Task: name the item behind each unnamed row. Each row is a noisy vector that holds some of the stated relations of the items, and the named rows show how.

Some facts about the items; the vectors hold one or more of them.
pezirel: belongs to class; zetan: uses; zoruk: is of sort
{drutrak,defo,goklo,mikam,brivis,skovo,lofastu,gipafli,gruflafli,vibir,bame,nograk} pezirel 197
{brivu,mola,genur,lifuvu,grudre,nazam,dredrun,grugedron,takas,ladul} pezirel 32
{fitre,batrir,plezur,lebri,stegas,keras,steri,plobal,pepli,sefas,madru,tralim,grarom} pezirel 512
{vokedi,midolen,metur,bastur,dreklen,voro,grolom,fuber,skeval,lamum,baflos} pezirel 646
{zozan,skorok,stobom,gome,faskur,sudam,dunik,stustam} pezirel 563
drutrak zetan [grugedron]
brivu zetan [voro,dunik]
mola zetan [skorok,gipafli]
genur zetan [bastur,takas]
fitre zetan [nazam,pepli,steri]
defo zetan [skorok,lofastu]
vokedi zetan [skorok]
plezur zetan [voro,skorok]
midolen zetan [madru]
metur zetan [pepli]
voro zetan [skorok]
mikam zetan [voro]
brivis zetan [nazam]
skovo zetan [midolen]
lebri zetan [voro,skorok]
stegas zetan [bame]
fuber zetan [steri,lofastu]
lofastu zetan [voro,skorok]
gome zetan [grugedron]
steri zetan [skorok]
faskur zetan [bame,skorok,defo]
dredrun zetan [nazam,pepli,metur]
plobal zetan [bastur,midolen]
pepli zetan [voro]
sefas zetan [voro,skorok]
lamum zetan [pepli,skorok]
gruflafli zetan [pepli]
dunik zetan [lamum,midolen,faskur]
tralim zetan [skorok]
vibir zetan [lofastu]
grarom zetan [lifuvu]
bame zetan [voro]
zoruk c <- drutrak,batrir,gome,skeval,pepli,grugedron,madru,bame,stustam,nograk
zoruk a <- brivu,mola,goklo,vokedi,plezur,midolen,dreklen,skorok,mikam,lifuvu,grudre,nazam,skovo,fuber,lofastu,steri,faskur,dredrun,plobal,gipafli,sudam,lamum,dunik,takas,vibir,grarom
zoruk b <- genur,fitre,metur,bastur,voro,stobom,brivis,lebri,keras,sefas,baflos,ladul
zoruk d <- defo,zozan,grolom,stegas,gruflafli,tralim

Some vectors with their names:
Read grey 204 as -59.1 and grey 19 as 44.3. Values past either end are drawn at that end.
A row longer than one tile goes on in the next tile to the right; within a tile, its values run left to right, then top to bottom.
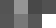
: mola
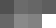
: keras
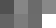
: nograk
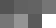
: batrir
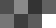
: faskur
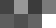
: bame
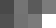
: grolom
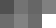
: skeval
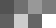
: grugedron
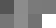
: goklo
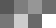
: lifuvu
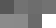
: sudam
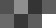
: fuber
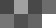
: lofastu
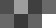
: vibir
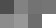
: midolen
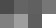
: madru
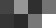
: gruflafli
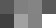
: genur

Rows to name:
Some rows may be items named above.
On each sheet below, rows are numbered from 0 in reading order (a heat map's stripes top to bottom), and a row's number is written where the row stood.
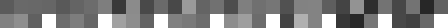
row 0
plobal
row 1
gome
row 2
skorok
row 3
gipafli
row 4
midolen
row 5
ladul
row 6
gruflafli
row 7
stegas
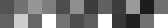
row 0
grugedron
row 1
lamum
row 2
defo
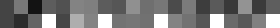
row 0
tralim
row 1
ladul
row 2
skovo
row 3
steri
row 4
voro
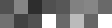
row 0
plezur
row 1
grudre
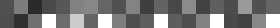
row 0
fitre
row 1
grudre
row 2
dunik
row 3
metur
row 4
brivis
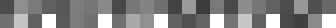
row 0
nazam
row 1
drutrak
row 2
bastur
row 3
bame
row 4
nazam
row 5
brivis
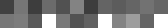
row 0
pepli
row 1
dunik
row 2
grarom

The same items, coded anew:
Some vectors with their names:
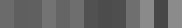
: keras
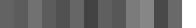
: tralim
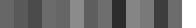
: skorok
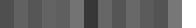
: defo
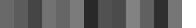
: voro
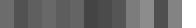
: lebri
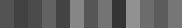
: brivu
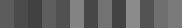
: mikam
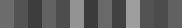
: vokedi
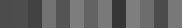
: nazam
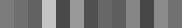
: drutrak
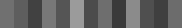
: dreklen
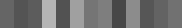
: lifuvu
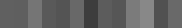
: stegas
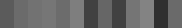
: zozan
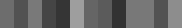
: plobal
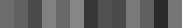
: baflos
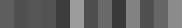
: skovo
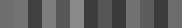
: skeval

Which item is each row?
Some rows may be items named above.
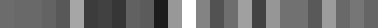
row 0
bastur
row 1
grarom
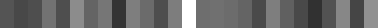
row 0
grudre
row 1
madru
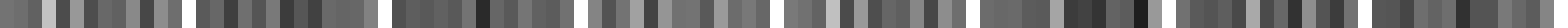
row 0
drutrak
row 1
bame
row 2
gruflafli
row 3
grarom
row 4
drutrak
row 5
bastur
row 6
midolen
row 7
brivis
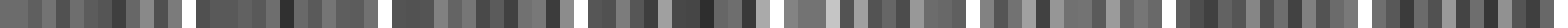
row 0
batrir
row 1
gruflafli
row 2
ladul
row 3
genur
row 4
gome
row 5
grarom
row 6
lofastu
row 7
lamum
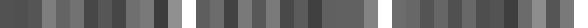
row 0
ladul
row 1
nograk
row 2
pepli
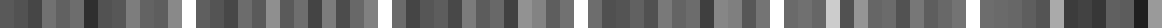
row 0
brivis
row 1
goklo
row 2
plezur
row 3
steri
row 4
grugedron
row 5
bastur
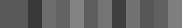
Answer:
gipafli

